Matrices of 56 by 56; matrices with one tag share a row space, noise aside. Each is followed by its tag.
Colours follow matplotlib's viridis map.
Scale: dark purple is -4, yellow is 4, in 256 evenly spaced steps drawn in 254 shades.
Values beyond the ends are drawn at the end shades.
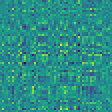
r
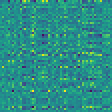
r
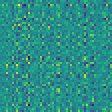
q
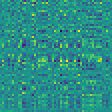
r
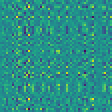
q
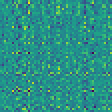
q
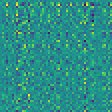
q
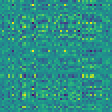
r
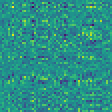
r
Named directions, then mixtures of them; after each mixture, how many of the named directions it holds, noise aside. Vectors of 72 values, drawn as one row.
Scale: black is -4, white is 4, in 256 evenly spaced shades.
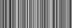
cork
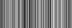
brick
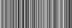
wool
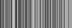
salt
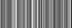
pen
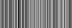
three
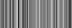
three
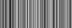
one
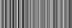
two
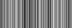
one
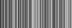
two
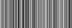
one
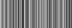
one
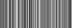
two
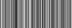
two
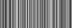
one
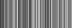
three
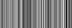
three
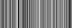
three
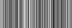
one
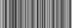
three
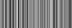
two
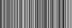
one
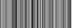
one
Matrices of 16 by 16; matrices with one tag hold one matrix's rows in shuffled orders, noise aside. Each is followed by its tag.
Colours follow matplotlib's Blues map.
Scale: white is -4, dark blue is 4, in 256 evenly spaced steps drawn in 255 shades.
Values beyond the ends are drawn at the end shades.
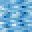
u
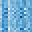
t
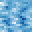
u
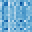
t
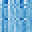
t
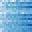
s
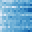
s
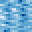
u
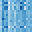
t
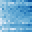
s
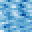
u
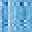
t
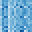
t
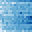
s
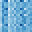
t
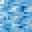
u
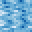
u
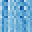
t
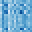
t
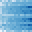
s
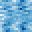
u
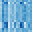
t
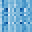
t
